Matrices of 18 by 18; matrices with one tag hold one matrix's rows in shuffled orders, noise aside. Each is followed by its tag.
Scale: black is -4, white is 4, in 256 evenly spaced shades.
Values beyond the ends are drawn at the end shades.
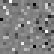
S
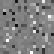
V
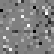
S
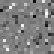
S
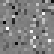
V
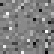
S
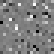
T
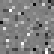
S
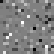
S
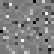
S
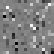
V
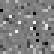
T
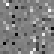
V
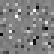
T
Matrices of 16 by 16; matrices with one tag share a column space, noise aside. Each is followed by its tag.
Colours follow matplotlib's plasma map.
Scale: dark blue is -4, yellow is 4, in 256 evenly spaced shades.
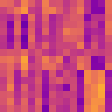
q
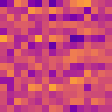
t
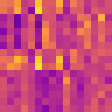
q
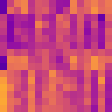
q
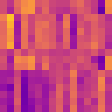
q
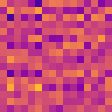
t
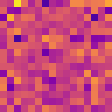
t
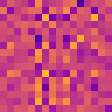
t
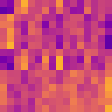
q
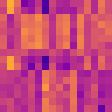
q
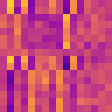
q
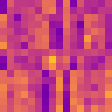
q
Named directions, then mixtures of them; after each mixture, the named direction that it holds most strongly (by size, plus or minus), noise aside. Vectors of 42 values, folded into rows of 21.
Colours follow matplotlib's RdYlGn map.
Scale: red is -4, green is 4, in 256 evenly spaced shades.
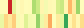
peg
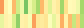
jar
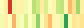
peg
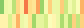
jar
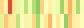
peg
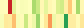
peg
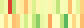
peg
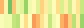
jar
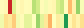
peg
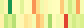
peg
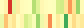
peg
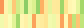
jar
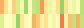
jar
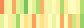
jar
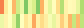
jar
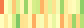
jar
